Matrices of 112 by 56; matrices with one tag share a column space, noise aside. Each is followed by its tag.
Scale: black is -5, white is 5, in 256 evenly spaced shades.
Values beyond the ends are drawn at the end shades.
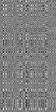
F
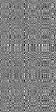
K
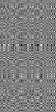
K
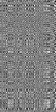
F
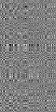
K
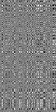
F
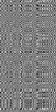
F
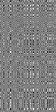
F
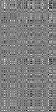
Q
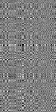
K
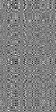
Q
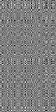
Q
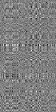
K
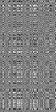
F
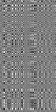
F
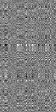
K
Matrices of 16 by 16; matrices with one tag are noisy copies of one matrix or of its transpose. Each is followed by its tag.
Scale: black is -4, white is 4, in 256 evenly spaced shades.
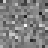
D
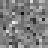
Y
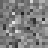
Y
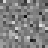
D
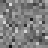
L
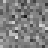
D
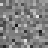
D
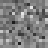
Y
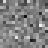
D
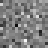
D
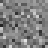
D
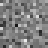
D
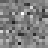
Y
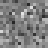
Y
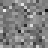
L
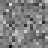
L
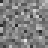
D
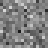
L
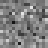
Y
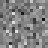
Y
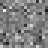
L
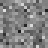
L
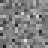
D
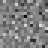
D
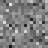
L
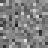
D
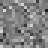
L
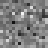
Y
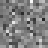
Y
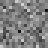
L
